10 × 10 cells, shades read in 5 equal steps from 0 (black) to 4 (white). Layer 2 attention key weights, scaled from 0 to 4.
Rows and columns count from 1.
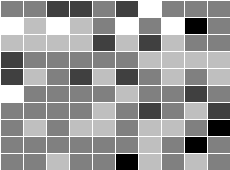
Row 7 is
2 2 2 2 3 2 1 2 3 1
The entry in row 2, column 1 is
4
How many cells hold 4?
6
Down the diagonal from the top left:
2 3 3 2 3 3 1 3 0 2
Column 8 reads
2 4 3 3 3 2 2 3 2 2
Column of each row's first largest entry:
7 1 1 7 2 1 5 2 7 3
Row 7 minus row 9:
0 0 0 0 1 0 -2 0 3 -1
